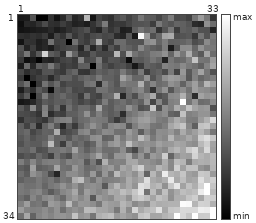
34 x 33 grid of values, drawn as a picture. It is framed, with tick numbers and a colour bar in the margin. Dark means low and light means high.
Histogram: bell-shaped. Grain: fine. Slope: up to the bottom right. Ninth with the lowest average: top left. Mirror symmetry: none.
